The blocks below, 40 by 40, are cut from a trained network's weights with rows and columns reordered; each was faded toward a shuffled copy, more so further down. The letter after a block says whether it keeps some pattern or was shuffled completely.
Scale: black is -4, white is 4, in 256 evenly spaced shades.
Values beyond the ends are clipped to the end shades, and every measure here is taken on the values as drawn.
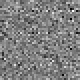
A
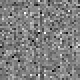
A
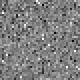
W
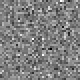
A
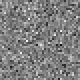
W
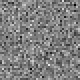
W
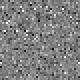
W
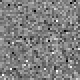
W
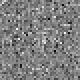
A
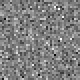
W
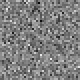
W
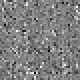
A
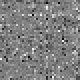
A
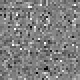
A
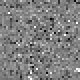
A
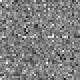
A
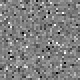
W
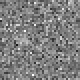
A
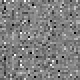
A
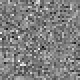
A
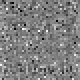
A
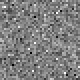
W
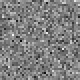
W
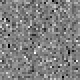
A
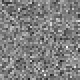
W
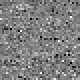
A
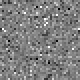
W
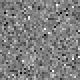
W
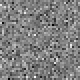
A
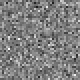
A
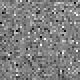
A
